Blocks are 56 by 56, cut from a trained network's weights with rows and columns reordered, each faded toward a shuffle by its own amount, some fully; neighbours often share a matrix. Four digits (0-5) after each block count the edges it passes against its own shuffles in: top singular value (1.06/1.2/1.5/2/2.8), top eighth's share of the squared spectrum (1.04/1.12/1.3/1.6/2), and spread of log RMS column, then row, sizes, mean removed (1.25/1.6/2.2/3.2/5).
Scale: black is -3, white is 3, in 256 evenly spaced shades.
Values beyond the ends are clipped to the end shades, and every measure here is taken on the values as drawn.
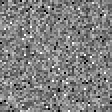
0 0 0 0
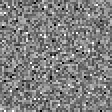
1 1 0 0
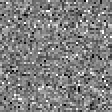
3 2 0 1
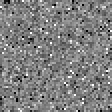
1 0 0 0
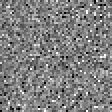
2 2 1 0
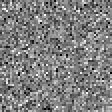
0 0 0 0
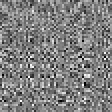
4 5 3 3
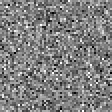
1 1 0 0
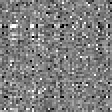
4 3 1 2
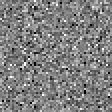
2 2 0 0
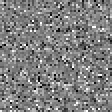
2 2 0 1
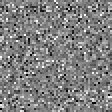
2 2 0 1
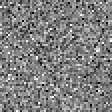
0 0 0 0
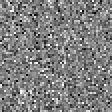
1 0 0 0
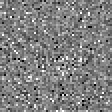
2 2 1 1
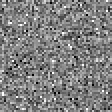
0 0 0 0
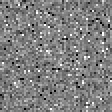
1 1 0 0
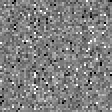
2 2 1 0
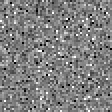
0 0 0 0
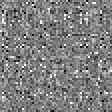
3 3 1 2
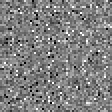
2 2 1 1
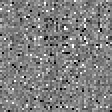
3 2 1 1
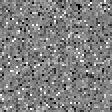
1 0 0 0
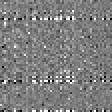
4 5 2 3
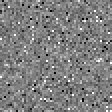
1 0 0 0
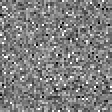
0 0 0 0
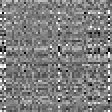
4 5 3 2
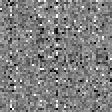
3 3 2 1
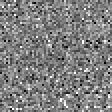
3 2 0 1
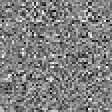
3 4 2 3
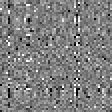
4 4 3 2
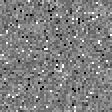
0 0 0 0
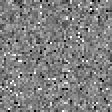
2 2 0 0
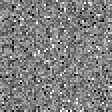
1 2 0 0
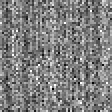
3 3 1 0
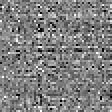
3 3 3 1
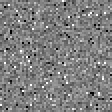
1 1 0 0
